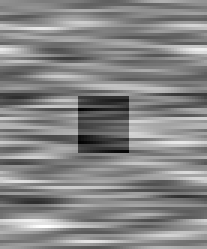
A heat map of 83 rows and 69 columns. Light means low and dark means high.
The centre is the ninth with the highest average. The histogram is bell-shaped. There is no overall slope. In the centre lies a patch that is higher than the rest. Overall the values sit about 50% of the way up the scale. The grain runs across in streaks.
